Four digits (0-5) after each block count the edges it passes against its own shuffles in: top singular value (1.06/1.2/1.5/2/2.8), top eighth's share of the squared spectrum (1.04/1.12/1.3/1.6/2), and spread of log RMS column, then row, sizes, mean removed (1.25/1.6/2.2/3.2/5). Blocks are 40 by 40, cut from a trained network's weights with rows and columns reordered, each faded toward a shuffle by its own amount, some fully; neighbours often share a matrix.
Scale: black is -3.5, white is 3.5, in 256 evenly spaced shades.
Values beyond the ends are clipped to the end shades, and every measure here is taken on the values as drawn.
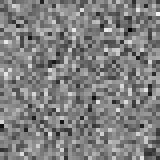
0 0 0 0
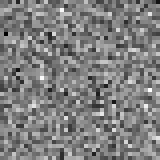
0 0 0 0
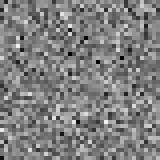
0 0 0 0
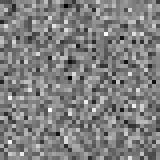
0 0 0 0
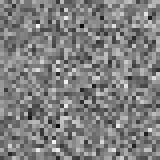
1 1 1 0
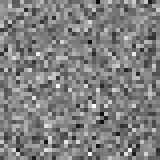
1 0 0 0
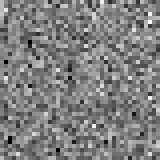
0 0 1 0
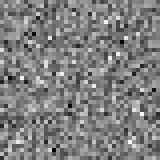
0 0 0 0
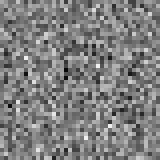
2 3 1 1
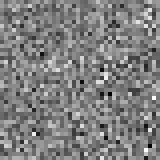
2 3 2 0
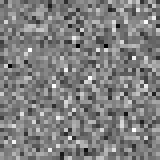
0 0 0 0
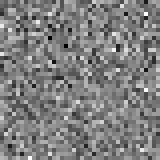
1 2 0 0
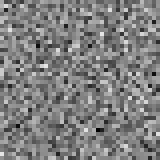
1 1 0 0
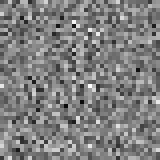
3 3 1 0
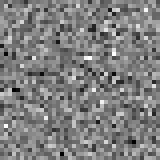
1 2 0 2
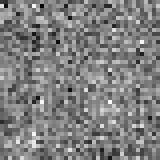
2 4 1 1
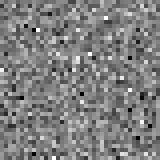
0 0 0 1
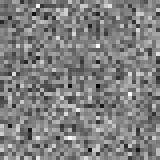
2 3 1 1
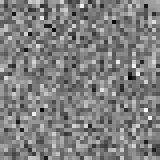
1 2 0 0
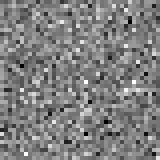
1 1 0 0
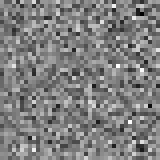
3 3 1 1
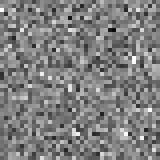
2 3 0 1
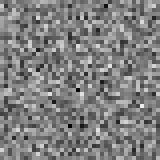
2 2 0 0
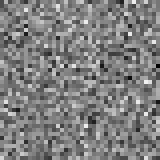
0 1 0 0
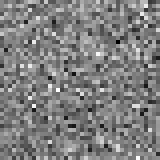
1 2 0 0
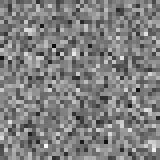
2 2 0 0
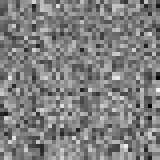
3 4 2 2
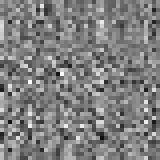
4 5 3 2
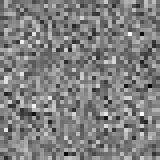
2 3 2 0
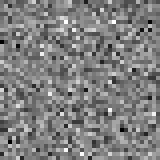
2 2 0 0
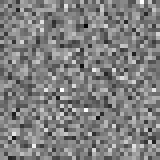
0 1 0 0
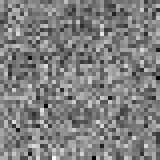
2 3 1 1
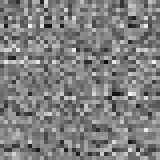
3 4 1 3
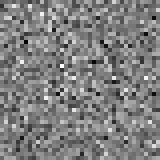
2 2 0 1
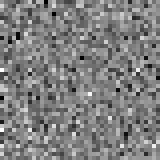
2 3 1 1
